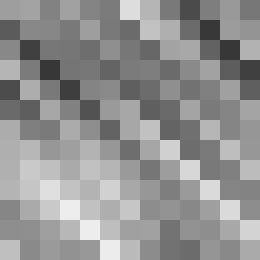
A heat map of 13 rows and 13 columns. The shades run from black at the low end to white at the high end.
The grain runs diagonally down to the right. The values follow a bell shape. The halves do not mirror each other.
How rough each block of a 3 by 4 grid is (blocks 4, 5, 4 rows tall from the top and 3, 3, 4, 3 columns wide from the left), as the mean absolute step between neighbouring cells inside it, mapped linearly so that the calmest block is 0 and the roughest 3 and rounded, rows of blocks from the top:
2 0 2 3 / 1 1 2 1 / 0 2 0 2
